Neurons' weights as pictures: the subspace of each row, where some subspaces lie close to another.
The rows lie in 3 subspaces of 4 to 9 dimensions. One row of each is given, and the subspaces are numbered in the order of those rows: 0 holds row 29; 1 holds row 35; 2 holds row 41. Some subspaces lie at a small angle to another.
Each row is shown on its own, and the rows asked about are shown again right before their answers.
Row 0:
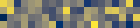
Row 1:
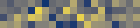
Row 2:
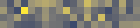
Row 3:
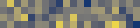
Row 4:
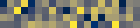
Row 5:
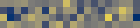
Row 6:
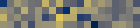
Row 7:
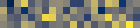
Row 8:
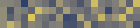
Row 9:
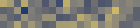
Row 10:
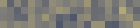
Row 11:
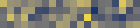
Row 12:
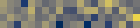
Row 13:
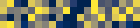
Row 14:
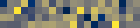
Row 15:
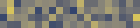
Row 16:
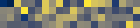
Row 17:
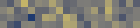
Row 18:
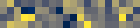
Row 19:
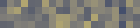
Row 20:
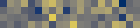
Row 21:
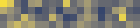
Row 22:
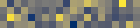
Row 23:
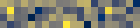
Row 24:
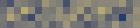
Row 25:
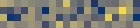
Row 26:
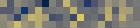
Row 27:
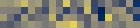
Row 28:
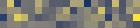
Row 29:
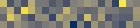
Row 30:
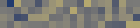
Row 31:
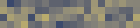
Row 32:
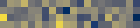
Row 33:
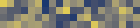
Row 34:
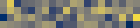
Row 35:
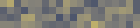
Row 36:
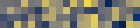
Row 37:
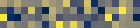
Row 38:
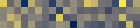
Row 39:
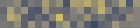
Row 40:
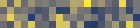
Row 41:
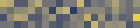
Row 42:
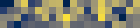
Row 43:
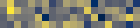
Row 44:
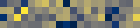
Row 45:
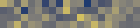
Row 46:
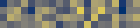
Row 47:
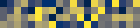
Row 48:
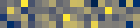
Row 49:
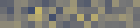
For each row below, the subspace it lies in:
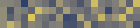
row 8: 0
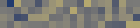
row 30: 2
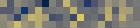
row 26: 2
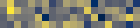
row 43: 0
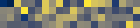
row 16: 2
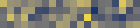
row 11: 0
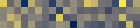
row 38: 0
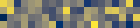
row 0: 0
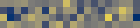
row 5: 1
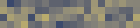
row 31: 0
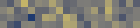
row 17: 0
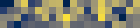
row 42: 0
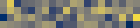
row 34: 0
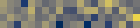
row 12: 2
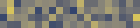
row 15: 1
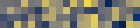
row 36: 2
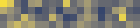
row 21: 0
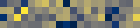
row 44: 2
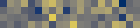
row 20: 0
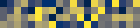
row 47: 1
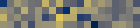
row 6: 2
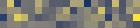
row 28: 2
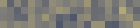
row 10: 2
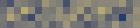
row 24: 0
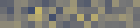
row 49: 1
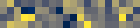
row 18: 0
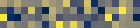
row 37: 1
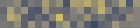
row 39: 0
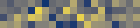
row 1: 1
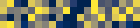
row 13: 0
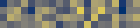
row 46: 1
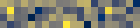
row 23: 0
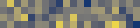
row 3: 2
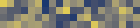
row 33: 2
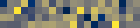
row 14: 1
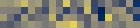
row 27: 0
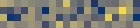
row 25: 1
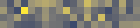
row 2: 2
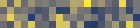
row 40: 0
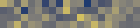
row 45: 2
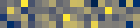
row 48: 0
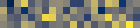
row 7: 0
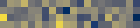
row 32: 2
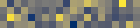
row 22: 0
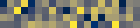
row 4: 1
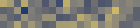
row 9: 2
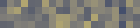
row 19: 2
